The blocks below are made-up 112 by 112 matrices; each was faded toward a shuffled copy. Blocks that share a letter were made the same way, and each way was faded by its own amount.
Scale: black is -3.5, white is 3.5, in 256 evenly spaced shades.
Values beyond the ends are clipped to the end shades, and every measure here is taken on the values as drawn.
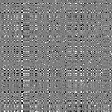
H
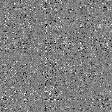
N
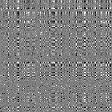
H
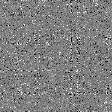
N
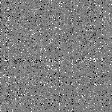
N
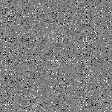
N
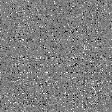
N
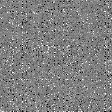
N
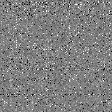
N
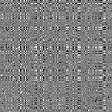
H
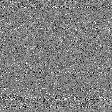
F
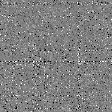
N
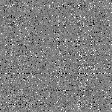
N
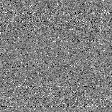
F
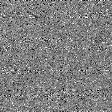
F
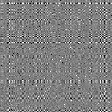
H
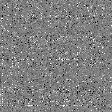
N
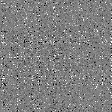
N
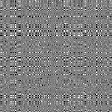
H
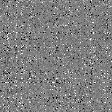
N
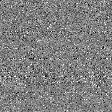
F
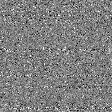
F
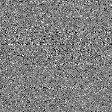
F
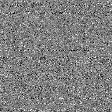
F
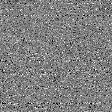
F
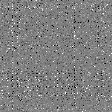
N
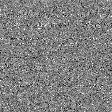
F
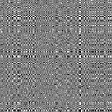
H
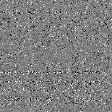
N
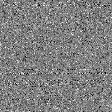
F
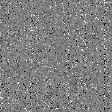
N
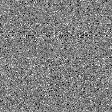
F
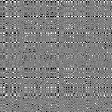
H
